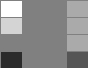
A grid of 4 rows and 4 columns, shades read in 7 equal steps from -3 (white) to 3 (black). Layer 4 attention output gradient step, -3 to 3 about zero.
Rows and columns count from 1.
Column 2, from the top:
0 0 0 0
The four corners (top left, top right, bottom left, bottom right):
-3 -1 2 1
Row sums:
-4 -3 -1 3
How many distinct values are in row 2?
3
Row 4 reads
2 0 0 1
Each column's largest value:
2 0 0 1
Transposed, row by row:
-3 -2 0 2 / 0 0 0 0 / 0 0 0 0 / -1 -1 -1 1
